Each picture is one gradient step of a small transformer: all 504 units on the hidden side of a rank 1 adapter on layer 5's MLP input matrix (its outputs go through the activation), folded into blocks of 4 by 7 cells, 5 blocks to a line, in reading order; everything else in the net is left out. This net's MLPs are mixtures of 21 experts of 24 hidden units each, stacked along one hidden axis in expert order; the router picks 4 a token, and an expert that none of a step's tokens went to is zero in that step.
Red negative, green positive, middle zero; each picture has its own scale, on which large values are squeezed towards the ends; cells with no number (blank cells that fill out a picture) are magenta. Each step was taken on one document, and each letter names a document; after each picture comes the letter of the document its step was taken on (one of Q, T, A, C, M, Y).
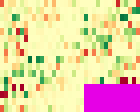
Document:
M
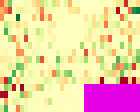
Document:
M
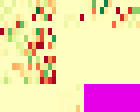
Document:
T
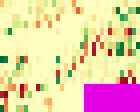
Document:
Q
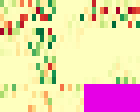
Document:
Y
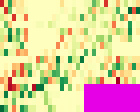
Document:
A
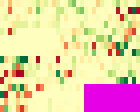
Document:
Q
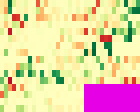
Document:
M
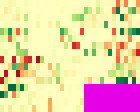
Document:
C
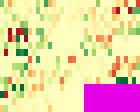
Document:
A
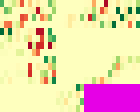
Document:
T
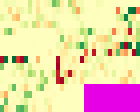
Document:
Q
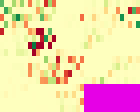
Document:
Y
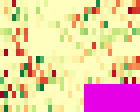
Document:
C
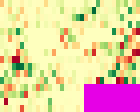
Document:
C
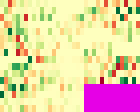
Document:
A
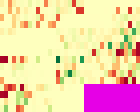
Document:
Q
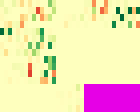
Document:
T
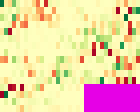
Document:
M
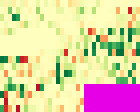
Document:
Q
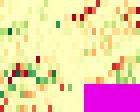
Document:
A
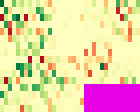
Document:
A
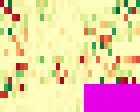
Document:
M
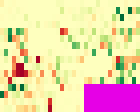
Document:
C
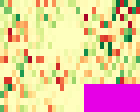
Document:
M
